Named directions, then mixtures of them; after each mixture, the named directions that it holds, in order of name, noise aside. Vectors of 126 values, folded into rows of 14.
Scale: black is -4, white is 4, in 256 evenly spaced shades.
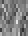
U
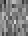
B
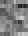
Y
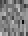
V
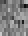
V, Y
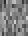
B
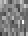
V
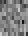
V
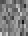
U, V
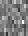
B, V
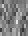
U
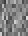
B, U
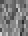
U, V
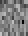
V
